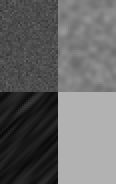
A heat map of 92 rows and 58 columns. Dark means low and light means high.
The table splits into 2 rows of 2 panels. Panel 1,1: low, fine-grained, faint in contrast. Panel 1,2: middling, blotchy, faint in contrast. Panel 2,1: very low, slanting up to the right, faint in contrast. Panel 2,2: high, flat.
